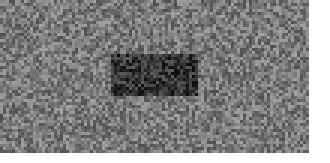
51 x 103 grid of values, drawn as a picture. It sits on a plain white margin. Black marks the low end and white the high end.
Odd patch: lower, in the centre. Slope: none. Ninth with the lowest average: centre. Stripes: none.
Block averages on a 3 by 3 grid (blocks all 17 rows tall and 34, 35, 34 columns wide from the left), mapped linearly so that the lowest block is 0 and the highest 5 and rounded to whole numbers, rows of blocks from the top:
555 | 505 | 555
